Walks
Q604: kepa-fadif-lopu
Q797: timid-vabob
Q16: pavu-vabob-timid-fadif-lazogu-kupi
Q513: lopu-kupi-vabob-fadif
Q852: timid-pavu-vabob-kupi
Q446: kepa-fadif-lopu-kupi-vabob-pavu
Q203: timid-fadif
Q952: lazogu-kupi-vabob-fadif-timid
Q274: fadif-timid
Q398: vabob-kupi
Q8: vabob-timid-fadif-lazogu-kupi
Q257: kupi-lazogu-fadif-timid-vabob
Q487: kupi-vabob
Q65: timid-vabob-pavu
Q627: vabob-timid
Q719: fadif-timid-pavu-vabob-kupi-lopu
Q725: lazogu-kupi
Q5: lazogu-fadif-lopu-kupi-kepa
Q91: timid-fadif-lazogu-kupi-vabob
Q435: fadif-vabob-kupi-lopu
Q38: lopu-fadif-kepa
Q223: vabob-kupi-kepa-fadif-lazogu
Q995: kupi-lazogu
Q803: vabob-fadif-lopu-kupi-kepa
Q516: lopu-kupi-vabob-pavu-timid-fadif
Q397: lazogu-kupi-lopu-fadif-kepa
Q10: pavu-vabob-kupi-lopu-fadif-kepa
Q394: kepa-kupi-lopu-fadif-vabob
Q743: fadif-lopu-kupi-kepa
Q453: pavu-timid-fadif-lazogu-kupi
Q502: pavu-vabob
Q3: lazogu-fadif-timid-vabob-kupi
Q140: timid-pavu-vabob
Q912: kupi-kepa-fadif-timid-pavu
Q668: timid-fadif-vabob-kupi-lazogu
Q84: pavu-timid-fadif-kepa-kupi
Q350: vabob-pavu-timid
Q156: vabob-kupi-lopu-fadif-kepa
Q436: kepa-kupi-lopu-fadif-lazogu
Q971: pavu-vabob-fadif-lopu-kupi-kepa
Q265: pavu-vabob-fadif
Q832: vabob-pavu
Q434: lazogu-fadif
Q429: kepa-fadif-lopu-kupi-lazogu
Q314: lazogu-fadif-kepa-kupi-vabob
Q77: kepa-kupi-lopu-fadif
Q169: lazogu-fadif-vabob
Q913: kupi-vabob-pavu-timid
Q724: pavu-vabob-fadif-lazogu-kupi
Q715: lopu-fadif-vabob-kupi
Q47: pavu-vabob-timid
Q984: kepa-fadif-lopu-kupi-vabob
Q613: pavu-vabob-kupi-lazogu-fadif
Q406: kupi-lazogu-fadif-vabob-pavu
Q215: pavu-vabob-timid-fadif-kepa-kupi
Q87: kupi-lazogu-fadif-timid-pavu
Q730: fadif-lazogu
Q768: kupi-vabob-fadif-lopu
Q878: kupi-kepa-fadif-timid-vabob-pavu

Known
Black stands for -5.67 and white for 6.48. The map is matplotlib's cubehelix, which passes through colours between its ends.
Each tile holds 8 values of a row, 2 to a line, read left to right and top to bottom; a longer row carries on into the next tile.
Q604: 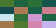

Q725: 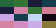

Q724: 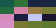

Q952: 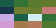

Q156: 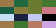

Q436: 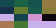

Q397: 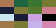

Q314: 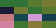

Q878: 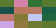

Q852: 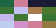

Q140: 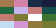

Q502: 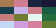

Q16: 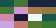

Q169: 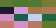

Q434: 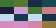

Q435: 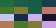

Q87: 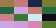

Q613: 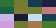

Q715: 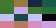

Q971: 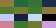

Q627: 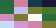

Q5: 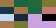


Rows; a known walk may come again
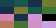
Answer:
Q429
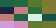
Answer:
Q91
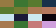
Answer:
Q10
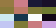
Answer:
Q516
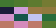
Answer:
Q169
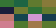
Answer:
Q314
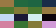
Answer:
Q971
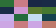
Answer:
Q398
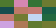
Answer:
Q878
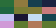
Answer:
Q613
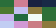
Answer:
Q852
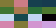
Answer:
Q513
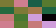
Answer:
Q446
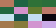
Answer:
Q38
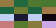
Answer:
Q803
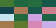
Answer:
Q604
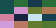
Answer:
Q8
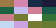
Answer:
Q140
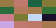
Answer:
Q912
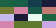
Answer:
Q719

